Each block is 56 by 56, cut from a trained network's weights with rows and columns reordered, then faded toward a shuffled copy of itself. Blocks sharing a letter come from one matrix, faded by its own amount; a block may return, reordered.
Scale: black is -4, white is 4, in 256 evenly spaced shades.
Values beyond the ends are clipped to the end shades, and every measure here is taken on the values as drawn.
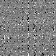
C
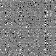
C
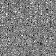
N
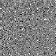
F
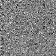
N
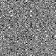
F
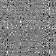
C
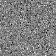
N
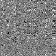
F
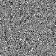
N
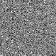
N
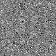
N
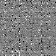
C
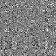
F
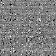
C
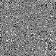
F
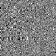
F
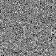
N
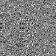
F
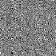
F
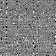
C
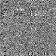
F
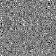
F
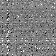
C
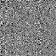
F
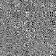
F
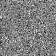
N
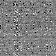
C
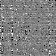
C
